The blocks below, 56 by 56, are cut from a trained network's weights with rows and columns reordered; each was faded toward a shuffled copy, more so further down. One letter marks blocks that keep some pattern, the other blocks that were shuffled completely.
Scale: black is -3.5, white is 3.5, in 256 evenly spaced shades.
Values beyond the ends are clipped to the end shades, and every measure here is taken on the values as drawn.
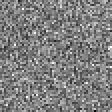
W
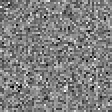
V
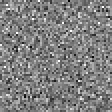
V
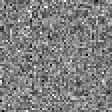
V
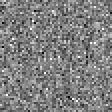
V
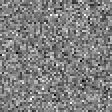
W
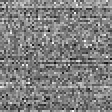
V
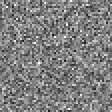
W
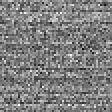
V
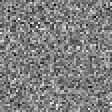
V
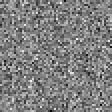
V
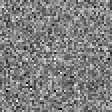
V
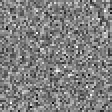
V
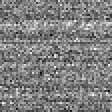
V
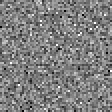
W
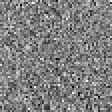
V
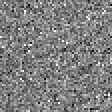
W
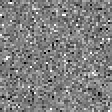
W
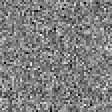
W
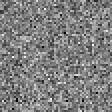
V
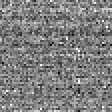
V
